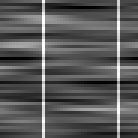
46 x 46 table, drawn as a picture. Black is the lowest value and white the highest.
There is no overall slope. Columns 15 and 40 stand out from the rest. The top left is the ninth with the highest average. Most values sit low, with a long tail of high ones.
